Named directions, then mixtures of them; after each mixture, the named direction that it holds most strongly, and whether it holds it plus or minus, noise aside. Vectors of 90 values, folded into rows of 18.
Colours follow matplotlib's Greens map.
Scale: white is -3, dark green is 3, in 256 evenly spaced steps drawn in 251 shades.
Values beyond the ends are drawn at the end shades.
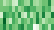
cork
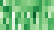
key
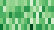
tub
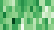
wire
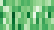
key, minus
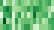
key, plus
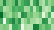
cork, minus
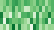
tub, minus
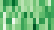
wire, minus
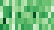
key, plus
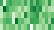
tub, minus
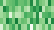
tub, minus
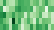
wire, plus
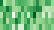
key, plus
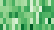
tub, plus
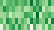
tub, minus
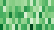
tub, plus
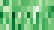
key, minus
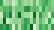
tub, plus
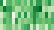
key, plus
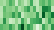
cork, plus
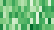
tub, plus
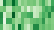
key, minus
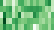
cork, plus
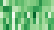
key, plus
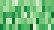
cork, plus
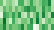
cork, plus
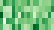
key, minus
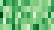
key, minus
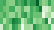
wire, plus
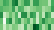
cork, minus
